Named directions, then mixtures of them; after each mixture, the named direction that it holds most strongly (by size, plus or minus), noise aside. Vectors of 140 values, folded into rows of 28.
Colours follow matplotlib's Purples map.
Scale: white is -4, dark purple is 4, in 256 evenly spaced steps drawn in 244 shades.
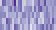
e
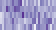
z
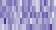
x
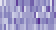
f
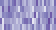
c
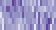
z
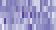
x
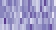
x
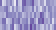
e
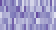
f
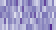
x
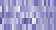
c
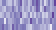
x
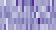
f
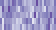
c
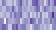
x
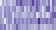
f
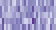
c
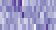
z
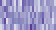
e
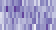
z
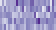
f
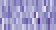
c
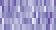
c
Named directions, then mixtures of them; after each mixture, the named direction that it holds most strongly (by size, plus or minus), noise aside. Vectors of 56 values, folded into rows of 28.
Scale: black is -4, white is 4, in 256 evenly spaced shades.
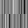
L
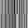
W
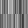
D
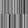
L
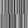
W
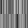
D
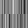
L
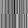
W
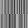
W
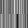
W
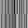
W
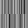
L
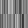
D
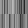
L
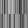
D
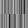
L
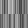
D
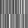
L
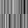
L
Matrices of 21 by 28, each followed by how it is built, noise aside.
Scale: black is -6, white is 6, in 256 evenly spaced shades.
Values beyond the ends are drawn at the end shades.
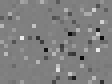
sparse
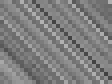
Toeplitz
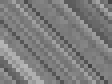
Toeplitz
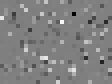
sparse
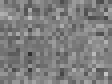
low rank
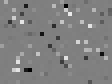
sparse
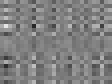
low rank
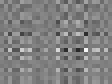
low rank
